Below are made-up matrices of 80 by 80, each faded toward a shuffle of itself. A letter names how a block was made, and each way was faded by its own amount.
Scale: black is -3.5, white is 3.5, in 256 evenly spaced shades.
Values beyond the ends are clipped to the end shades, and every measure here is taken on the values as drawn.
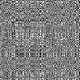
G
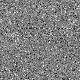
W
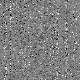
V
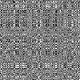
G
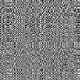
G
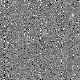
V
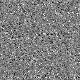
W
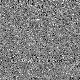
W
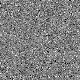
W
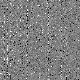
V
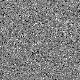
W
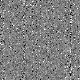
V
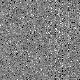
V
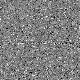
W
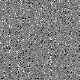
V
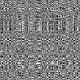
G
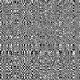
G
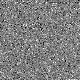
W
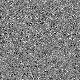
W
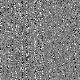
V
